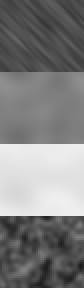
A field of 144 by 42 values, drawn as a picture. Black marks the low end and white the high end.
The table splits into 4 rows of 1 panel. Panel 1,1: low, slanting down to the right, faint in contrast. Panel 2,1: middling, smooth, faint in contrast. Panel 3,1: very high, smooth, faint in contrast. Panel 4,1: low, blotchy.
